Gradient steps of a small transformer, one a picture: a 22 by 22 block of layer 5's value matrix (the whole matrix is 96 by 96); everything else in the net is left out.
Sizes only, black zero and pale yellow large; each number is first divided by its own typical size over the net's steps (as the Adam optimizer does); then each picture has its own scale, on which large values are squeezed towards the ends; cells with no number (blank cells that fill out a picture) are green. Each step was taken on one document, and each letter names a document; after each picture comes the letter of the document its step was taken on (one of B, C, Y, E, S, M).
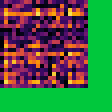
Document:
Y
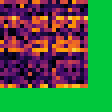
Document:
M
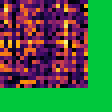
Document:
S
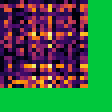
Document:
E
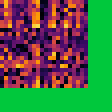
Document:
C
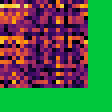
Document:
Y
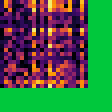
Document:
E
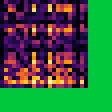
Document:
E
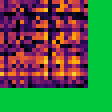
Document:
M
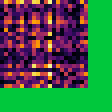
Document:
E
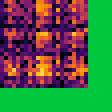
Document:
C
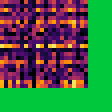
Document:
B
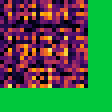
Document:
C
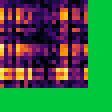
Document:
S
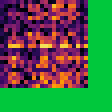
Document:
M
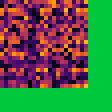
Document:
M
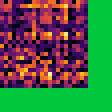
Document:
B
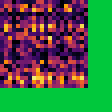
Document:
B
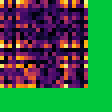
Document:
S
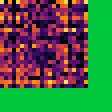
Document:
S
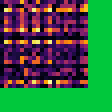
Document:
E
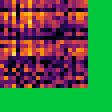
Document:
Y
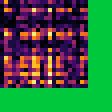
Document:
E
